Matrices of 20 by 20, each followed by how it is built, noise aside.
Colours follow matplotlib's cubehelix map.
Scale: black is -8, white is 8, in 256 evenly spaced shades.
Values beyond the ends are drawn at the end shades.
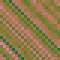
Toeplitz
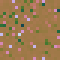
sparse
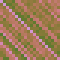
Toeplitz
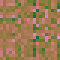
low rank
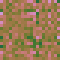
low rank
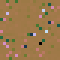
sparse
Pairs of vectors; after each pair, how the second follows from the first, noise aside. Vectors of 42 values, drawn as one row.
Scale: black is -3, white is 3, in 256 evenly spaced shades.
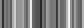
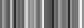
wrapped around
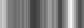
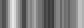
reversed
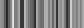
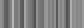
shrunk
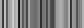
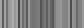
shrunk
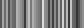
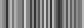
wrapped around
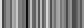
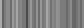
shrunk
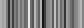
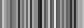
reversed
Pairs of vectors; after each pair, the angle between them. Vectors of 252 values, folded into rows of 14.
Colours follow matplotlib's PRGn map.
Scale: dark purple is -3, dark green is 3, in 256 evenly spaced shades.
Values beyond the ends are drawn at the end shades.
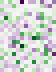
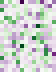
nearly parallel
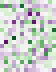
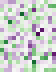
partly opposed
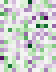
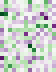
nearly parallel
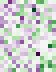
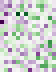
partly aligned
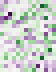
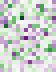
partly aligned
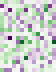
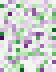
partly opposed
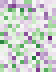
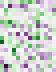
partly aligned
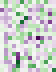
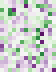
partly opposed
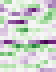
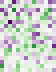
partly aligned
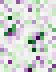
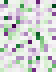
partly opposed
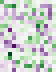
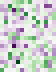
partly aligned
